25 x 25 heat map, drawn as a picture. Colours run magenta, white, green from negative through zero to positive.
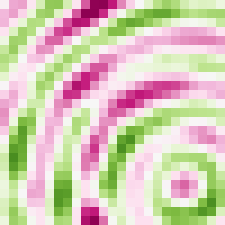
Concentric rings centre on the bottom right. No single row or column stands out from its neighbours. Neither half mirrors the other.
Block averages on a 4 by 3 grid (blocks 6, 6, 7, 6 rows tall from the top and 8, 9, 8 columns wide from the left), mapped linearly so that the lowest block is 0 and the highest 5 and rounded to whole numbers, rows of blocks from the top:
3 2 3
3 0 2
4 3 4
5 3 5
